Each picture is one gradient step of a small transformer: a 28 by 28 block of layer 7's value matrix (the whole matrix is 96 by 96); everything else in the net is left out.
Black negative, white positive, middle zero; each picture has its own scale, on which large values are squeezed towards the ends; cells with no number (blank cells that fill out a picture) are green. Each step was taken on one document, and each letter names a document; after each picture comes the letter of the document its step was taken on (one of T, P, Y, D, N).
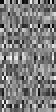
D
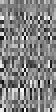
D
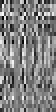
D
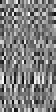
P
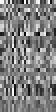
P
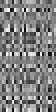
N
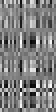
N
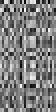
N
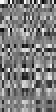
P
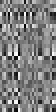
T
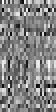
P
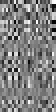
T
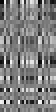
D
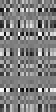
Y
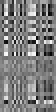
N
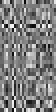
N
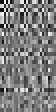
D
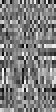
D
